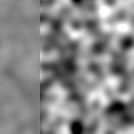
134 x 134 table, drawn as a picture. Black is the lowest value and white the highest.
Ninth with the highest average: top right. Seam: vertical, 30% of the way across, the left part calmer. Slope: none. Average level on the scale: 50%. Mirror symmetry: none. Lone odd cells: none.
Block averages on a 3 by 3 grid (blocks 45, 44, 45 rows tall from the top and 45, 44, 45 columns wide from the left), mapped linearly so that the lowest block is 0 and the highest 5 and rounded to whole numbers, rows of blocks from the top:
225 | 302 | 232
